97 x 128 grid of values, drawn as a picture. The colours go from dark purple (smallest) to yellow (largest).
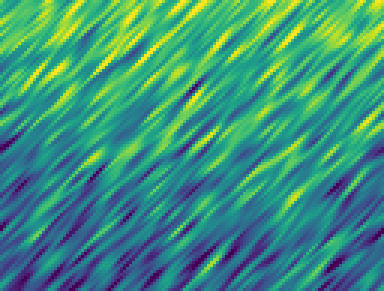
The bottom left is the ninth with the lowest average. No single row or column stands out from its neighbours. The grain runs diagonally up to the right. The field climbs toward the top. Overall the values sit about 50% of the way up the scale.
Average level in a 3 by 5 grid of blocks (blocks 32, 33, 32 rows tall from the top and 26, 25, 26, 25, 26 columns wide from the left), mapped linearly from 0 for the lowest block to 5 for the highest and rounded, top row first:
5 5 5 5 5 / 2 3 3 3 3 / 0 0 1 1 1
